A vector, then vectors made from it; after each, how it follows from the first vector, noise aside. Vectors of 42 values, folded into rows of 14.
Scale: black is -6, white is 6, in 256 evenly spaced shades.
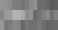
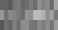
reversed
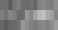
reversed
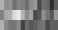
scaled up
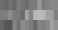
reversed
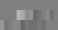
partly zeroed
